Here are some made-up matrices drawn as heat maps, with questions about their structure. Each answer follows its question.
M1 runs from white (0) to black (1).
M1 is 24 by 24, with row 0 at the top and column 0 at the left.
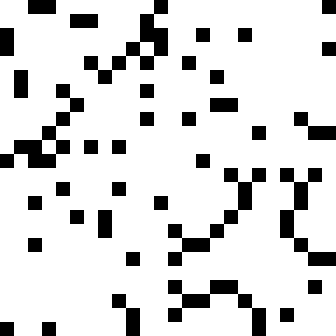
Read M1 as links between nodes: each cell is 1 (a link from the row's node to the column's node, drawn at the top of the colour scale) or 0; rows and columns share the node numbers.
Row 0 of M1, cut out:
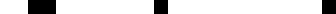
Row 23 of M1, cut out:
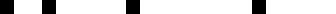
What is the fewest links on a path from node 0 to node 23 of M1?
1
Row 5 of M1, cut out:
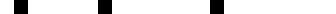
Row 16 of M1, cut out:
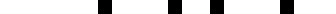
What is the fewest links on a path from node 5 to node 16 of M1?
2
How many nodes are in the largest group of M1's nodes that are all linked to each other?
3
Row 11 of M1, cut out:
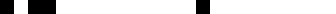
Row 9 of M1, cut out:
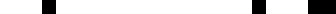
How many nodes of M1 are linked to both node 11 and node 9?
1
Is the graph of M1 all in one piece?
no
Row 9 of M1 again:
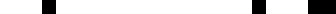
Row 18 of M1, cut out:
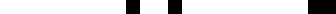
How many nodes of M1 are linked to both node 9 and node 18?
2
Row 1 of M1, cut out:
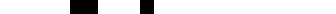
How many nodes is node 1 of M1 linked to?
3
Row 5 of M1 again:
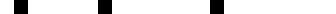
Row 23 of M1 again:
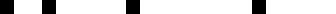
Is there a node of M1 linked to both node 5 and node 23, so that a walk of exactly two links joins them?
no
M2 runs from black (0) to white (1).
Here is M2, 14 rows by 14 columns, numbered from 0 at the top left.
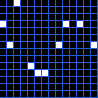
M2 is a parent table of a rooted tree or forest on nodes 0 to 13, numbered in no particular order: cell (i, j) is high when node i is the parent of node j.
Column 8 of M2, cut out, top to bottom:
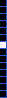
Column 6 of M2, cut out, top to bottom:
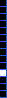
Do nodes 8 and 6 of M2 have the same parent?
no
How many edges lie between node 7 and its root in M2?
0
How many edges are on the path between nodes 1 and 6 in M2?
1
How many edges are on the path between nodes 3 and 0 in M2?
1
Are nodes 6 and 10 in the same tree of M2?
yes
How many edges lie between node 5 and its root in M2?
1
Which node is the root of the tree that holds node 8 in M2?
10
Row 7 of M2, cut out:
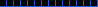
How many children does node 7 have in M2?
0
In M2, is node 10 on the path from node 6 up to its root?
yes
